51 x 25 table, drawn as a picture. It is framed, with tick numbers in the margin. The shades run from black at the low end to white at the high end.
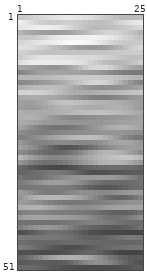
There is an overall slope up to the top. Overall the values sit about 60% of the way up the scale. Streaks run across, left to right. The ninth with the lowest average is the bottom right.
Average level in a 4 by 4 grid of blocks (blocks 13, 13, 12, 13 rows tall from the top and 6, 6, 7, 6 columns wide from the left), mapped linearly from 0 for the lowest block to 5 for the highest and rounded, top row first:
5 5 5 4 | 3 3 3 3 | 1 1 1 2 | 1 1 0 0
